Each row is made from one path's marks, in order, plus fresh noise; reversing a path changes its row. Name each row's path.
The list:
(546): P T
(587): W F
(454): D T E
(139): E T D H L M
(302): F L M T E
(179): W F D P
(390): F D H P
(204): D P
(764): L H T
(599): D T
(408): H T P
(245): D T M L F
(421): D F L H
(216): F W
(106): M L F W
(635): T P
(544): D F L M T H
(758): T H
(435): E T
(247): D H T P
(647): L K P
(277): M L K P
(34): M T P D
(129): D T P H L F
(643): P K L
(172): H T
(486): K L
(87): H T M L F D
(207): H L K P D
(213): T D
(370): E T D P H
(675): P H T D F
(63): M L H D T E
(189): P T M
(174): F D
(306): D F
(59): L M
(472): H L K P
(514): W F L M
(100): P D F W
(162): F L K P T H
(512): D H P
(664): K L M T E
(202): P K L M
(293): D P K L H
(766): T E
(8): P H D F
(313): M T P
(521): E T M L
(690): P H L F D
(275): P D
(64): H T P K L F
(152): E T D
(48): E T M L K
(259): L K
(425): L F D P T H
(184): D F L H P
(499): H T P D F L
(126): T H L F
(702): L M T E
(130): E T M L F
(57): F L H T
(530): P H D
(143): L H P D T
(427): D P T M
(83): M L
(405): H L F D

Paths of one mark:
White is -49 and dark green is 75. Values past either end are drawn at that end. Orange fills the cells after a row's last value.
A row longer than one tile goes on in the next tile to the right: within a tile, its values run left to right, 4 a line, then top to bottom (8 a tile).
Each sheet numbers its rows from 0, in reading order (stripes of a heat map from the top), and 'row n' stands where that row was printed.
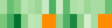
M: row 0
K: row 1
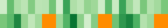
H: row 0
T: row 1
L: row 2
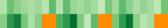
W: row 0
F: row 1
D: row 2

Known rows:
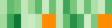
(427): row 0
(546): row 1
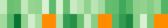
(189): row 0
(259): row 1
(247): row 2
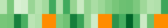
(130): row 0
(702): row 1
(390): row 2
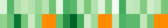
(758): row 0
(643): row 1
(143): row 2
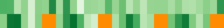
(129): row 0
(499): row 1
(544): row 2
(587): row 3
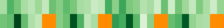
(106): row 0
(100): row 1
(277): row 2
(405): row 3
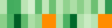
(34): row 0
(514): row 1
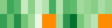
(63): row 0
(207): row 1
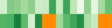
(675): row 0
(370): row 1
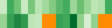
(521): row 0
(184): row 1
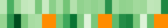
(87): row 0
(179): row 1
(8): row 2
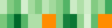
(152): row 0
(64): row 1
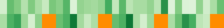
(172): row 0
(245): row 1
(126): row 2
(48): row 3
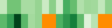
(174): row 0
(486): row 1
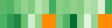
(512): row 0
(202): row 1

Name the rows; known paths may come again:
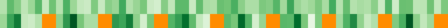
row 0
(427)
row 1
(87)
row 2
(472)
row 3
(83)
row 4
(313)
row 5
(635)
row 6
(59)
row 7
(213)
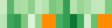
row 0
(599)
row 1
(647)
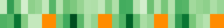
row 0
(766)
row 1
(216)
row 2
(34)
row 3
(207)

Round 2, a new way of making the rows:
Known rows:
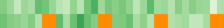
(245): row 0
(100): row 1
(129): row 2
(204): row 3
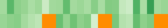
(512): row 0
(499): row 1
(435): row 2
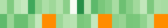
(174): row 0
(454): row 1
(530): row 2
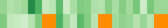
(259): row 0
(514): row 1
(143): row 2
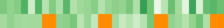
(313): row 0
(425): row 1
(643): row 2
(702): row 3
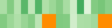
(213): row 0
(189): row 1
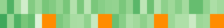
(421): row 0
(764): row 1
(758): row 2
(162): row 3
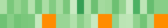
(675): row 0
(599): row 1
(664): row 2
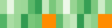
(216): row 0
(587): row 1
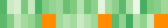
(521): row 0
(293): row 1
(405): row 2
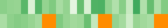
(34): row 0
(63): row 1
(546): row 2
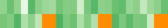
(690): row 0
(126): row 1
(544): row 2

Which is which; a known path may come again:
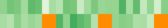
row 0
(64)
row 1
(8)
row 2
(247)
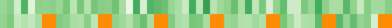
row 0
(427)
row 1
(764)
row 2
(702)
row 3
(152)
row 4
(408)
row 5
(48)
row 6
(184)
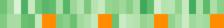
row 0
(302)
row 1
(390)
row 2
(486)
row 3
(546)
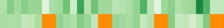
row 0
(204)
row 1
(599)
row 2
(179)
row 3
(259)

